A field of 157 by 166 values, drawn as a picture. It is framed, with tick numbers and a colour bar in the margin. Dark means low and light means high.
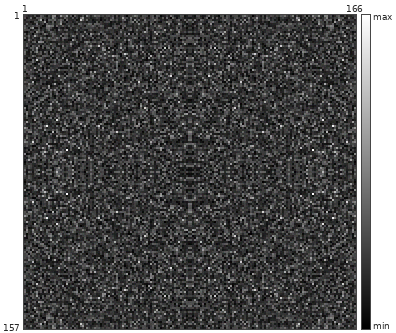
On average the colour sits 20% of the way up the scale. It mirrors both left to right and top to bottom. No overall slope runs across the table. The values are skewed, with a long tail toward high values.
